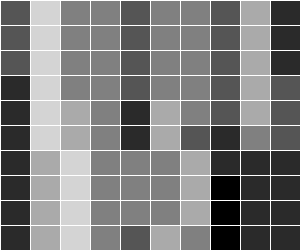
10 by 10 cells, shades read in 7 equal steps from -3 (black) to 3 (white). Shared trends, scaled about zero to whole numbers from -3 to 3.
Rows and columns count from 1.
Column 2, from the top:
2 2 2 2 2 2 1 1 1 1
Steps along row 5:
up down down down up down down up down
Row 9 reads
-2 1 2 0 0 0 1 -3 -2 -2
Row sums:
-2 -2 -2 -2 -1 -4 -4 -5 -5 -6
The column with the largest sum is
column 2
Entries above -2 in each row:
9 9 9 9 8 7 6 6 6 6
